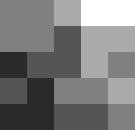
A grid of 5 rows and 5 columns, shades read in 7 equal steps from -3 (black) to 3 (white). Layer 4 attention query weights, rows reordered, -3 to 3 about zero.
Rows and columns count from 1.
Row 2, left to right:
0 0 -1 1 1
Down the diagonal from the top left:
0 0 -1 0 0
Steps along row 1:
same up up same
